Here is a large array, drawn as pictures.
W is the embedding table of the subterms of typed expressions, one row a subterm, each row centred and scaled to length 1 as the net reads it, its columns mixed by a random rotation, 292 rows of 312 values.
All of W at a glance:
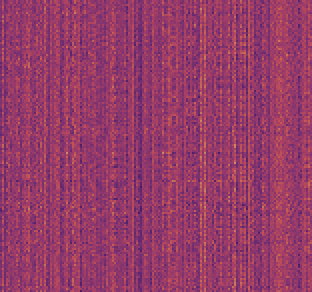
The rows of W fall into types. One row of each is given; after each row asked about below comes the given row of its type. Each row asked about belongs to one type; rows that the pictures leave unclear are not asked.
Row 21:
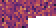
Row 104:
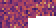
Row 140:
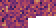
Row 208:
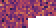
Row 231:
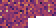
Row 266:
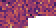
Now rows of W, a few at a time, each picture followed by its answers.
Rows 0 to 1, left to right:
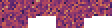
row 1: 104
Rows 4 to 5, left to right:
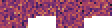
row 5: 21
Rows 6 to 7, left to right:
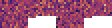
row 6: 104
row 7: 231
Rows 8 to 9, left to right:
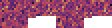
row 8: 140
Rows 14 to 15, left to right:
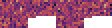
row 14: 21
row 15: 21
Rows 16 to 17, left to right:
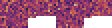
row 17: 208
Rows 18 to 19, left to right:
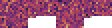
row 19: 266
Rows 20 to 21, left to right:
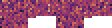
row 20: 231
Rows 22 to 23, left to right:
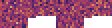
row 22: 208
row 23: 104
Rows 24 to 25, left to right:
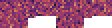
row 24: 266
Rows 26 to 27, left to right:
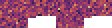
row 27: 140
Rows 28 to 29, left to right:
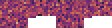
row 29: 208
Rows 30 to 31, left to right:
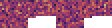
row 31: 140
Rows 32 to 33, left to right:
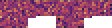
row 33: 21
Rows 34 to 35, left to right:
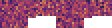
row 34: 104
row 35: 208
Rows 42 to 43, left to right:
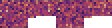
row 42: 231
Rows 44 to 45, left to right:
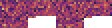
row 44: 140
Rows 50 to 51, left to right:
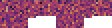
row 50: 140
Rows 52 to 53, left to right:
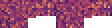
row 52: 104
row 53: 104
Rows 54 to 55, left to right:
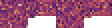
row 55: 21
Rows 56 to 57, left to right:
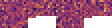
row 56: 21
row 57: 231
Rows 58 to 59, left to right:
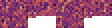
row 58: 21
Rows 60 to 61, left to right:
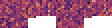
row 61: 140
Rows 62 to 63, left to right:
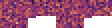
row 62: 208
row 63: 208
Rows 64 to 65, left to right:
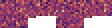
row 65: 231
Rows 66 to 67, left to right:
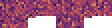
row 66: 266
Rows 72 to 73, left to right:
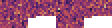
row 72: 208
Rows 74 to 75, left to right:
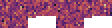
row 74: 21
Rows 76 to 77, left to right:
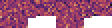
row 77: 266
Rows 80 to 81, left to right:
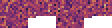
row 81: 140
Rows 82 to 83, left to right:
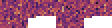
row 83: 140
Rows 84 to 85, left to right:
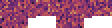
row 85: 208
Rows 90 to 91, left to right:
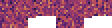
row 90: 266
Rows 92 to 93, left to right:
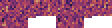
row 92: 140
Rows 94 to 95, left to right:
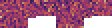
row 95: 266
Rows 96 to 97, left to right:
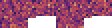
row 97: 266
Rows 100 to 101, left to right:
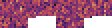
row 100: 21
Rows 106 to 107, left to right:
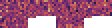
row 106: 231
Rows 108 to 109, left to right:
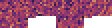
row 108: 266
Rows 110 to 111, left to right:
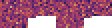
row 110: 208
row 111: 266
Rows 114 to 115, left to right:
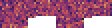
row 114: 266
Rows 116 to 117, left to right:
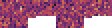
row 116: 21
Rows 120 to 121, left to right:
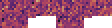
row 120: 140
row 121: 140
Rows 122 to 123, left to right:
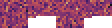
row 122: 21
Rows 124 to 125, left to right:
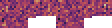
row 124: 140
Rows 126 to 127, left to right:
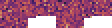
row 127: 266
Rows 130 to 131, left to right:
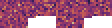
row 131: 208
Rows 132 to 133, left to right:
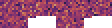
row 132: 104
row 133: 266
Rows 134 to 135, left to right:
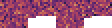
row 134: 208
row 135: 266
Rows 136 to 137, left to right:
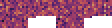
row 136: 208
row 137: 104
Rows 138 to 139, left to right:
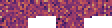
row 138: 231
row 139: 104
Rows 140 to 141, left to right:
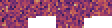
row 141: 208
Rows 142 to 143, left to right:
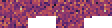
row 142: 21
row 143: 231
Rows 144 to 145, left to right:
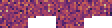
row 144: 231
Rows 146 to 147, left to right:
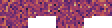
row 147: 231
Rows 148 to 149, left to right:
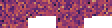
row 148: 266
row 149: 140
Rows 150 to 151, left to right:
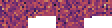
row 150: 21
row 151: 140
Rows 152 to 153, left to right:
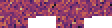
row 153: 21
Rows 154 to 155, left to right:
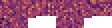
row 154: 104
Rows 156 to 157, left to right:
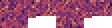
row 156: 140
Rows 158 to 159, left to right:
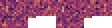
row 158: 140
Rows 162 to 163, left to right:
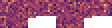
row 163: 231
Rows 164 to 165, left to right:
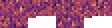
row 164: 21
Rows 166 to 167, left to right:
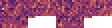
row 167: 140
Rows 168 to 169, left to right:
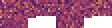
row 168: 231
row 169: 104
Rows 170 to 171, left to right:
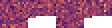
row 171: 231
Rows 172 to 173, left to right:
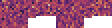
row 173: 104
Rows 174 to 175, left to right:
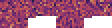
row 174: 266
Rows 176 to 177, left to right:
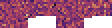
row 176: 266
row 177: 104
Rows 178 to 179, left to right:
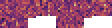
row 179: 231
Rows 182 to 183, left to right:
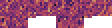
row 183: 140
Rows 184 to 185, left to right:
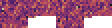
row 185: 21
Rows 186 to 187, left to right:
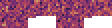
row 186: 140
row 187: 208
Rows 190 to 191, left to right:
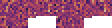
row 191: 231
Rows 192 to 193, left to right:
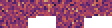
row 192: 231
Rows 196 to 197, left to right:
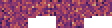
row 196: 104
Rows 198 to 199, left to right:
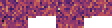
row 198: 140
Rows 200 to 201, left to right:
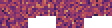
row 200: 104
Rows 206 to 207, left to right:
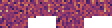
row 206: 231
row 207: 231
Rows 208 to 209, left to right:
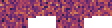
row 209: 208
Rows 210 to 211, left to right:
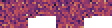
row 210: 266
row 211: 266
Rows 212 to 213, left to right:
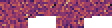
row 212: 266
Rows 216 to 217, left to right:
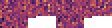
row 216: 231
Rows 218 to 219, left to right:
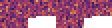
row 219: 208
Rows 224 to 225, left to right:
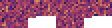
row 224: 140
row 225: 104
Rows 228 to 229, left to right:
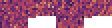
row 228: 104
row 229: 140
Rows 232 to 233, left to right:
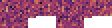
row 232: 140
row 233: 140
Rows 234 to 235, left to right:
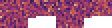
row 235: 208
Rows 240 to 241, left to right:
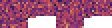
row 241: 266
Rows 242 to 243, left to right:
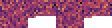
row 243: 21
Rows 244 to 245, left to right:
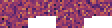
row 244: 21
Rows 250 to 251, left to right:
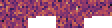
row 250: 208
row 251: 21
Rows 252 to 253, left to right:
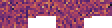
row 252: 140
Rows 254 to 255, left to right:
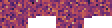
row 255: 208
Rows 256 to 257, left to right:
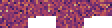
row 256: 231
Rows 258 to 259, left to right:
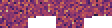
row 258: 231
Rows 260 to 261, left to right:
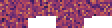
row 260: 208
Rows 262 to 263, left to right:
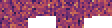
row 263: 208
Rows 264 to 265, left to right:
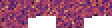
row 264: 140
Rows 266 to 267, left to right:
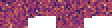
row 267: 140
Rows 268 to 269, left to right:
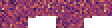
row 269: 231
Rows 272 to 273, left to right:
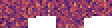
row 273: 266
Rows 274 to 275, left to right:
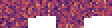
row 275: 266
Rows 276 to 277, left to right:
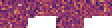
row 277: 231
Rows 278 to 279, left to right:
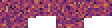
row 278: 140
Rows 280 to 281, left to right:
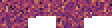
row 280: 140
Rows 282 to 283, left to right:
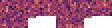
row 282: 140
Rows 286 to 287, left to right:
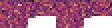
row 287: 266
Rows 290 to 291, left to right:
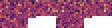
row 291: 231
